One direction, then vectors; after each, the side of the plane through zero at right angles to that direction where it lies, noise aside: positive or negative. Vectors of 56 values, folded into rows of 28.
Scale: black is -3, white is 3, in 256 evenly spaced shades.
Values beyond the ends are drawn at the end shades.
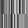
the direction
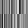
positive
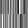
negative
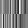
negative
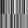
positive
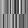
negative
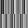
positive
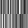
negative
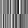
negative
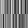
negative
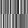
negative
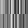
negative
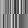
negative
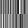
negative
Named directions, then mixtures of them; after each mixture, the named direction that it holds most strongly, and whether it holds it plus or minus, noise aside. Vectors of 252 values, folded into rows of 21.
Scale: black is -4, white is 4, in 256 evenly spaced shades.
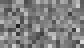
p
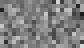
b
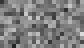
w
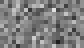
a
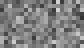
b, plus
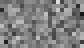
b, plus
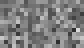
p, plus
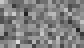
w, minus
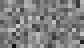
p, minus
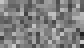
w, minus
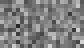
p, plus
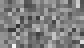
p, plus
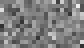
b, minus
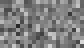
p, plus
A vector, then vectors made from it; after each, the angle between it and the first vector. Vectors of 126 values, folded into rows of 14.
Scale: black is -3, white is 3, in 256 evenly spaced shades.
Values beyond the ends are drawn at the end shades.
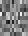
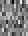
partly aligned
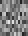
nearly opposite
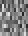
partly aligned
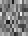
nearly parallel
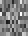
nearly parallel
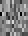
nearly opposite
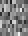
partly opposed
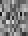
nearly opposite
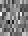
nearly parallel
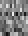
partly opposed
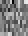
partly aligned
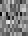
nearly opposite
